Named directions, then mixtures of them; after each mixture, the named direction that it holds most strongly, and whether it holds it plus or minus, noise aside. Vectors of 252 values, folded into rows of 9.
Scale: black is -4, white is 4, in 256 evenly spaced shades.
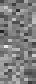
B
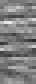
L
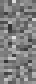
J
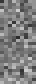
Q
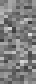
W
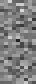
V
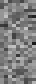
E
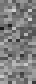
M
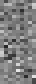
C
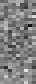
E, minus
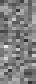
B, plus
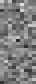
Q, minus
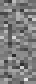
J, plus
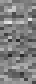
L, plus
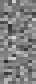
J, plus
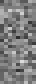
W, plus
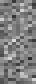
C, minus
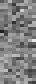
B, plus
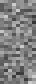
B, minus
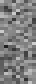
B, minus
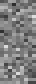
B, plus
